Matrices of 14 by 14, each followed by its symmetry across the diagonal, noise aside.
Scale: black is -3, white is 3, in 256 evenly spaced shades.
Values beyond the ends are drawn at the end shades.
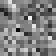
antisymmetric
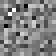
symmetric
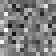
neither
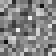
symmetric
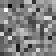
antisymmetric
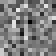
neither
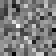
neither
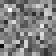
neither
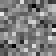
neither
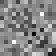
symmetric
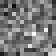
symmetric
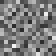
symmetric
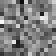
antisymmetric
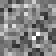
symmetric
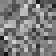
symmetric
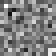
symmetric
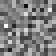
antisymmetric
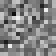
symmetric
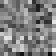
antisymmetric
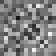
symmetric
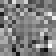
antisymmetric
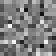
antisymmetric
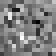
antisymmetric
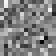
neither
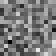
neither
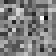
neither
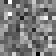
neither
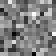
antisymmetric
